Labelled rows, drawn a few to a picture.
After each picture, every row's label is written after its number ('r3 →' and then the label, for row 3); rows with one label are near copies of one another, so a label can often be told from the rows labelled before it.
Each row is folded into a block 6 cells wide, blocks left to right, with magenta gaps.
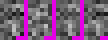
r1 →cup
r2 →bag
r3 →cup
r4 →cup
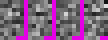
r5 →bag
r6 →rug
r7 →bag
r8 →rug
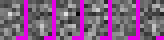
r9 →bag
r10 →cup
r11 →bag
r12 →rug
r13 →rug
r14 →cup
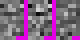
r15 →rug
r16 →rug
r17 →bag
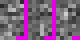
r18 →rug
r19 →cup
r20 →bag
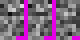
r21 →rug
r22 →rug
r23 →bag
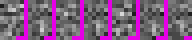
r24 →rug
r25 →cup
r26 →bag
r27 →cup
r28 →bag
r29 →cup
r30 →cup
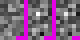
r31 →rug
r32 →bag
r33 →bag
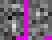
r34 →cup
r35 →bag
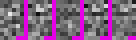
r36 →bag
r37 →rug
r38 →cup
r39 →rug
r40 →rug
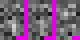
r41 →cup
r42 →cup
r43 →bag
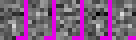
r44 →cup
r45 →bag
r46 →rug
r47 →cup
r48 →bag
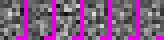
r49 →bag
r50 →cup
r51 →rug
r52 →bag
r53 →bag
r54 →bag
